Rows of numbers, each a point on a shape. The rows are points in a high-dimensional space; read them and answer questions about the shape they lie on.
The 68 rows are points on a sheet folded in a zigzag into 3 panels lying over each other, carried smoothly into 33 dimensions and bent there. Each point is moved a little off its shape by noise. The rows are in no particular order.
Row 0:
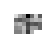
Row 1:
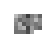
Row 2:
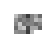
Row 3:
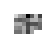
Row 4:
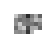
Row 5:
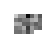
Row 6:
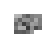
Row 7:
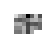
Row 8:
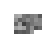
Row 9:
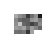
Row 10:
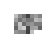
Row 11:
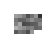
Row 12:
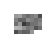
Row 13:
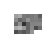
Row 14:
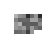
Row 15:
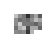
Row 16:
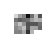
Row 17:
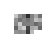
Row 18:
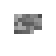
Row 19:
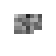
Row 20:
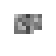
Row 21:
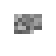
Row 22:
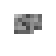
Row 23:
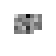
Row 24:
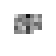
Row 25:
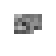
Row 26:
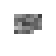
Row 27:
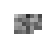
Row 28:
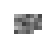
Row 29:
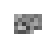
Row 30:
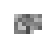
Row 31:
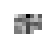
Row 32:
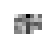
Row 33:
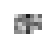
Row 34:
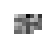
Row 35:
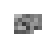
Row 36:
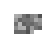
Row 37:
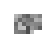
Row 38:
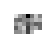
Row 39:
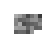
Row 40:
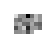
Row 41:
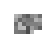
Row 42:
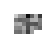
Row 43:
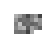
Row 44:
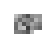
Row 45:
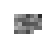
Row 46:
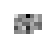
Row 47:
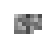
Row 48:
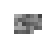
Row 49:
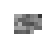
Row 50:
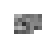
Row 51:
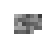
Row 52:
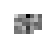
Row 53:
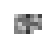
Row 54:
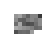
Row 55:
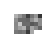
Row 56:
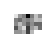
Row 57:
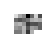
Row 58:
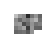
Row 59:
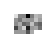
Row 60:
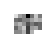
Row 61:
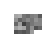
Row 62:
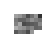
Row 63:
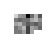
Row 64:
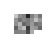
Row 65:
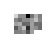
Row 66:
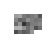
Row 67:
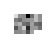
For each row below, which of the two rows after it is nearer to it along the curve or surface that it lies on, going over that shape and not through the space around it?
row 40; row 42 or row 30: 42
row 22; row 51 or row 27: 27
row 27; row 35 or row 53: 35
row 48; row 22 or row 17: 22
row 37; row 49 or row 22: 49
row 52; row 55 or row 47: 47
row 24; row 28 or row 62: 62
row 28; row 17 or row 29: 29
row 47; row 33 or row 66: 66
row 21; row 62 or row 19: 62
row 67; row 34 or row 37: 34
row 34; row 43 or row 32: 32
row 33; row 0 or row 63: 0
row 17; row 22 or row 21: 21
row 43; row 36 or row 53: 36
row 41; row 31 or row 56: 56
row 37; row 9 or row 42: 9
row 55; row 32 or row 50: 32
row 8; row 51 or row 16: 51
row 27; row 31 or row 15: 31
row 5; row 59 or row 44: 59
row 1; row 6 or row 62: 62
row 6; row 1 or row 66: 66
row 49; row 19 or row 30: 30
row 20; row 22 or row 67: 22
